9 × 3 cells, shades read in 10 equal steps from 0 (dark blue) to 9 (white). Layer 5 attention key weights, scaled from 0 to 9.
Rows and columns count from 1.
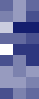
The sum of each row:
11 11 7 8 11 7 14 14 9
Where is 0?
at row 3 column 2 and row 3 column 3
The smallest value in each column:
2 0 0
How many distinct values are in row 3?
2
